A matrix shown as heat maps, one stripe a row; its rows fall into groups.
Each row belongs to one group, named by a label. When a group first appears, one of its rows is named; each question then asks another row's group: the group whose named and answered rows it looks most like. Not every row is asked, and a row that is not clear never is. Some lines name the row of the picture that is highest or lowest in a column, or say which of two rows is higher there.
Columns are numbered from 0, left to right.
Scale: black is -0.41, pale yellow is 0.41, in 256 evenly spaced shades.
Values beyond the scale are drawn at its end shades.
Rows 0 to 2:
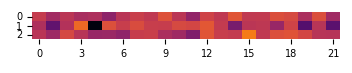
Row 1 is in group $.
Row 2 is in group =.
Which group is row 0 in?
=
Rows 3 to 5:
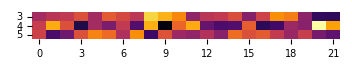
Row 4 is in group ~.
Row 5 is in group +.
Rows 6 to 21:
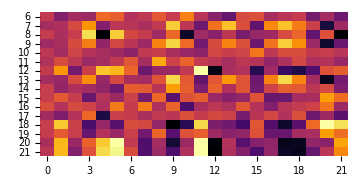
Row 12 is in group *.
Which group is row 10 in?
=
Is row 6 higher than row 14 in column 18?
No
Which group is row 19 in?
~
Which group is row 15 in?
~
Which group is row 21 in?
*
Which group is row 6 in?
+
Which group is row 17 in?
$
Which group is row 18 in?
~
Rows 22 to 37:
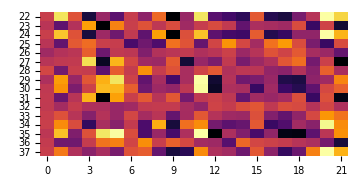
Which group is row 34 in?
~
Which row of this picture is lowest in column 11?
25
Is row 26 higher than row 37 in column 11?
No
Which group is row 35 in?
*
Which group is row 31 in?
$
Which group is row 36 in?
+
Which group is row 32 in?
=
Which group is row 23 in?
$
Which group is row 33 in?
~
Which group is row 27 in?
$
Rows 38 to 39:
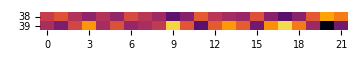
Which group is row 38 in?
~
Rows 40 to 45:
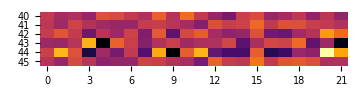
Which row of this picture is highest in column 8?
44
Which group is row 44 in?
~
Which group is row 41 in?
=
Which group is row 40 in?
+
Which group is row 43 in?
$
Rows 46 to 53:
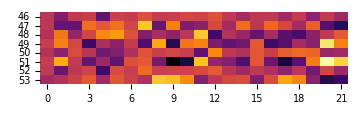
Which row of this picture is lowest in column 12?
48
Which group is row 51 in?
~
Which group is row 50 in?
=
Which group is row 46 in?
$
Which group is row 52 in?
$
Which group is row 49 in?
~
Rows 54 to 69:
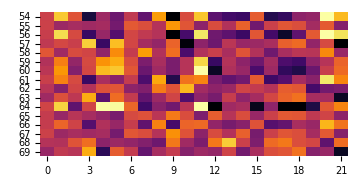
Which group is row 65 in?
=
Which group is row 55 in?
=
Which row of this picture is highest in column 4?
64
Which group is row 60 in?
*
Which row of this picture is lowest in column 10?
57
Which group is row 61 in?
~
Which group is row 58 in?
$
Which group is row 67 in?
=
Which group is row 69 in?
$
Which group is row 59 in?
*
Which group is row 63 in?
$
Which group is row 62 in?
+
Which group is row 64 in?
*
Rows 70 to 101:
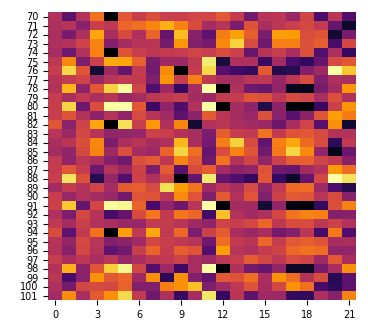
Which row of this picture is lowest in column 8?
99
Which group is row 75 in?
*
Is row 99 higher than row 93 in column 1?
No
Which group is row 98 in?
*
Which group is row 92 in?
=
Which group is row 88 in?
~
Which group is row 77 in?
+
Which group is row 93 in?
=
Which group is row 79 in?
=
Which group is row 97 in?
=
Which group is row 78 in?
*
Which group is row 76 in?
~
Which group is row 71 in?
+
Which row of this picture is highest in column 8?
89
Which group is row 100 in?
+
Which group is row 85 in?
+
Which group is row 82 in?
$
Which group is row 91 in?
*
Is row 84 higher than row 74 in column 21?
Yes
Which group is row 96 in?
=
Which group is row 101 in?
*
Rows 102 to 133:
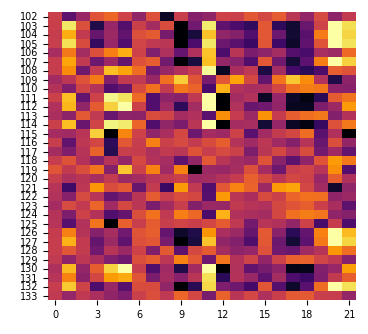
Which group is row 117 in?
$
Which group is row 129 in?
=
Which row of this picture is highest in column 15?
113
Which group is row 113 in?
=
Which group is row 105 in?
~
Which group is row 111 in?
*
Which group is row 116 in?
$
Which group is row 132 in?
~
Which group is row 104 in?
~
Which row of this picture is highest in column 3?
115
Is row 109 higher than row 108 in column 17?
Yes
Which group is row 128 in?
~
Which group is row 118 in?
~
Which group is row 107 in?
~
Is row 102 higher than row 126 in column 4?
Yes
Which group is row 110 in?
=
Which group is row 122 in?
=
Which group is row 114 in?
*
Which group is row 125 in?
$
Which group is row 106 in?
*
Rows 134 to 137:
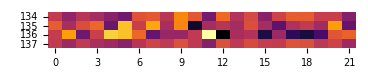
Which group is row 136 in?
*
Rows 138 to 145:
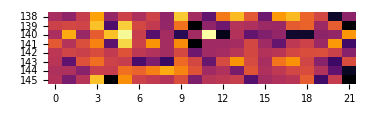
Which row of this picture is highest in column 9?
138
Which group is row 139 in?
$
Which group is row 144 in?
+
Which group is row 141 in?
$
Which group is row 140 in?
*
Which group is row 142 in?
$
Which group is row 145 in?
$
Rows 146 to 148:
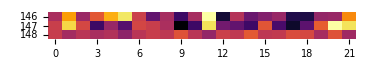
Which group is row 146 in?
*
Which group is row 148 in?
=
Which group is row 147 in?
~
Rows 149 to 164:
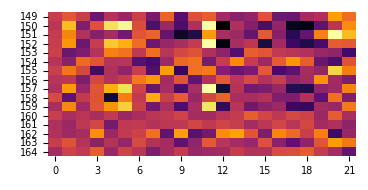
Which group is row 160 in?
=
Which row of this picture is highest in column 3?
162
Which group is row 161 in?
$
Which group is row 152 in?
*
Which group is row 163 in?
~
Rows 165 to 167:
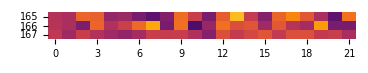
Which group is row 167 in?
=
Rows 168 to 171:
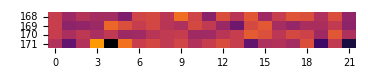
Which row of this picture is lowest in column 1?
171
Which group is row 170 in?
=
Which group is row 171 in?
$
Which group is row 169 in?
+
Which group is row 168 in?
=
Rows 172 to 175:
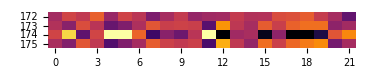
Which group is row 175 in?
=
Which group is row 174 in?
*
